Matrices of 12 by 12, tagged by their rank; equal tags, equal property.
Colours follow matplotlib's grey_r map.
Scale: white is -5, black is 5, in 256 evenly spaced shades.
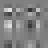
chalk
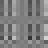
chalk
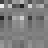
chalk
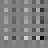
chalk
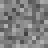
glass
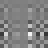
chalk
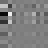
chalk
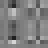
chalk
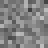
glass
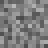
glass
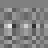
chalk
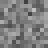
glass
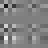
chalk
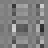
chalk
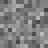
glass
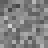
glass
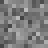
glass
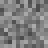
glass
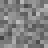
glass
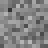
glass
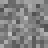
glass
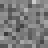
glass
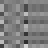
chalk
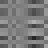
chalk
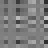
chalk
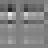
chalk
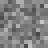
glass
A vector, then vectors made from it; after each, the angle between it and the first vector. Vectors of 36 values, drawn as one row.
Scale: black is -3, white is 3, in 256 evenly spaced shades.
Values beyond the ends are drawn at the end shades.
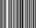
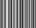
nearly parallel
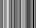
partly aligned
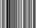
partly opposed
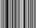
nearly opposite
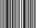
nearly opposite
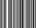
nearly parallel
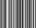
nearly parallel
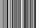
partly opposed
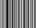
nearly opposite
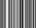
nearly parallel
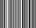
partly aligned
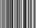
partly opposed
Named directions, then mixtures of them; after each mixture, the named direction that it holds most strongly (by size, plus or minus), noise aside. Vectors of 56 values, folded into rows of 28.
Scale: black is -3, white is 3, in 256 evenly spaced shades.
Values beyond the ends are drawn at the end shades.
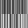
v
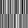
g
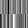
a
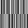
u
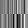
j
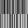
v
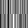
a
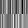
g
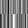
a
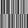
u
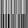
v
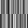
u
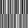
g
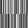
g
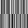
u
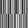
g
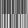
v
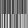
v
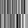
j
